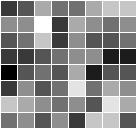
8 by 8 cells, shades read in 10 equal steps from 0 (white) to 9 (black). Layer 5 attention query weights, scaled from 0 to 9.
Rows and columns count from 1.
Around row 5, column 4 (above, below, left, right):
5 5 5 3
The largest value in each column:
9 7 6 7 7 8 8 8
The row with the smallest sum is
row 7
